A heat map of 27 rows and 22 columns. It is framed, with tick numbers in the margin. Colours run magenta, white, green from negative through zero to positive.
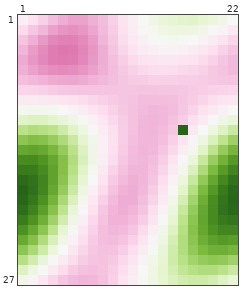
There are no regular stripes. The middle right is the roughest part. One lone cell stands out, far higher than its neighbours. The ninth with the lowest average is the top left.
